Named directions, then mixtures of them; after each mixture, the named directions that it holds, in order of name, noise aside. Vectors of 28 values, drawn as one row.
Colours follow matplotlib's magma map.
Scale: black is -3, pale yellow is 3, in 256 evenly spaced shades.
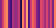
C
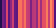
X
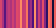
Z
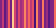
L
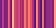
L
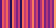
C, L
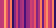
L, Z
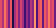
L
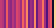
C, Z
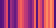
L, X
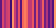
C, L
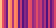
C, X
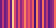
L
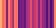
X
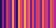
L, X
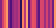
C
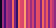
L, X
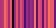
L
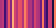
L, Z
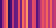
C, X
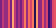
L, Z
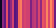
X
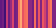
X, Z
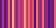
L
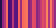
C, X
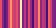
C, Z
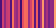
C, L
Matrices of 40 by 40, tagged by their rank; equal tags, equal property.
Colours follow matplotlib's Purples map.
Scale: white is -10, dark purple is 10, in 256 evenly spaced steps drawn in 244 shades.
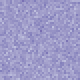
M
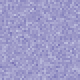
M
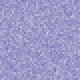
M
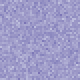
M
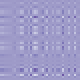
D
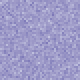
M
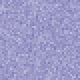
M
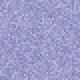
M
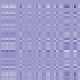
D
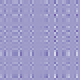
D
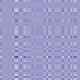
D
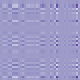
D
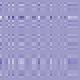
D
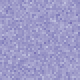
M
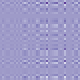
D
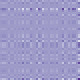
D
